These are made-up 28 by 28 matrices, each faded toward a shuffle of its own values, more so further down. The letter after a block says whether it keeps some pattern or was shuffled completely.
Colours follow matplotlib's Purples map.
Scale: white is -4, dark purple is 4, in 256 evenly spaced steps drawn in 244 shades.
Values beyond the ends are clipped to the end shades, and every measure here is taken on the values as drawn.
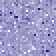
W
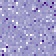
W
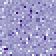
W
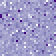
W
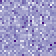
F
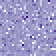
W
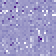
F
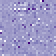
F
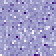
W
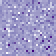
W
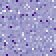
W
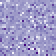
F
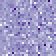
F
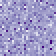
W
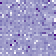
F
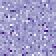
W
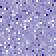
W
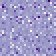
F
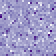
W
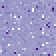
W
